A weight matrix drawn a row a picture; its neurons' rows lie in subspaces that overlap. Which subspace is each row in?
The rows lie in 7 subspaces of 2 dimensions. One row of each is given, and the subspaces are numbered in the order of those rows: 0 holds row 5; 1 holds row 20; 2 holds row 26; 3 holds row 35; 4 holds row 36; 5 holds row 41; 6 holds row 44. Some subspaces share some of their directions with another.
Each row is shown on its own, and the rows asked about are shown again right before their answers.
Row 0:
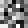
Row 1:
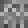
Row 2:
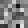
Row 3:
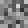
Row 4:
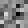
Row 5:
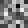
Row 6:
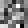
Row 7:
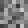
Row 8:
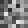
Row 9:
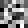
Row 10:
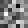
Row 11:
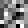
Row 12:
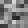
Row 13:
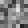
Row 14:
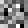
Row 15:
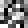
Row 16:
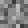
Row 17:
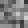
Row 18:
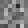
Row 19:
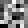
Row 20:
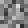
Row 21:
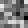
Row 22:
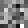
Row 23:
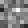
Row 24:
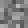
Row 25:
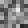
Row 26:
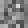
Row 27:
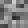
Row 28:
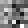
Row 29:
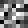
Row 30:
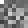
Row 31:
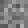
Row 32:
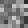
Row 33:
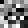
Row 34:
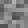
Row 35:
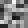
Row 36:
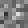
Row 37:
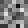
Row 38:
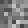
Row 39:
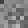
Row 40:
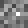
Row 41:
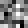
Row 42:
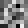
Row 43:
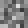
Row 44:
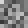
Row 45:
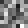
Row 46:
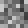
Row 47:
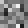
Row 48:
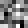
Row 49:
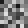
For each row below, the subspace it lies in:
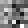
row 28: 2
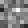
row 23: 1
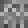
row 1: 4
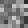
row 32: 0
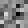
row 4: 4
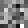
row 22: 2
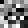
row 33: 6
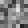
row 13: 1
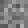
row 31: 4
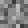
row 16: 1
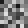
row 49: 6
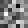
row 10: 2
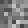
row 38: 2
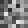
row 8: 2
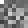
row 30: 6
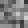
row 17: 5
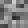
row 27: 3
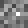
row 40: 4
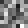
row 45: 1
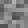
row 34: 3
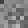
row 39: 6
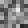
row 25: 1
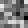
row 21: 5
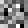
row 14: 3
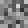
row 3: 0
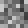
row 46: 5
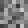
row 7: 5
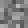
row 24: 3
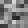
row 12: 3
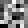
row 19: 3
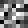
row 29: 4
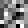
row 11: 4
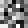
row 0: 2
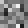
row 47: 3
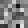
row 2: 5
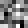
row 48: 5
